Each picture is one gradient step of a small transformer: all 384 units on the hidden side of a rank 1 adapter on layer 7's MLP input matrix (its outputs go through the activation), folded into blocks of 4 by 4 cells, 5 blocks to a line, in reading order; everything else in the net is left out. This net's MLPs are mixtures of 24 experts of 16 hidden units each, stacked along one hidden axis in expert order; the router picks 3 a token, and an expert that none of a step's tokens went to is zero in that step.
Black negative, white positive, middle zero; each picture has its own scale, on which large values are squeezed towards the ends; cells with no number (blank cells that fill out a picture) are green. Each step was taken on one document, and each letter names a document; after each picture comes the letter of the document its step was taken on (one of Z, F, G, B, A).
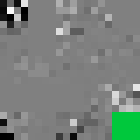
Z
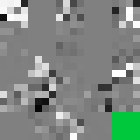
Z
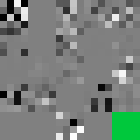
Z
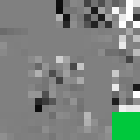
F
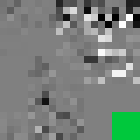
F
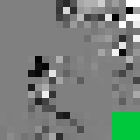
F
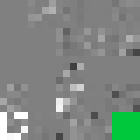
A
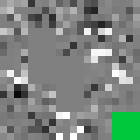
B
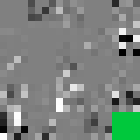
A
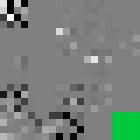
Z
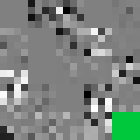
B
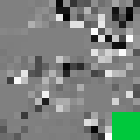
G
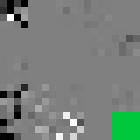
Z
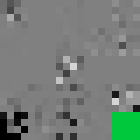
A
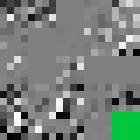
A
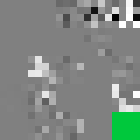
F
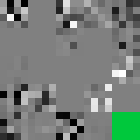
Z
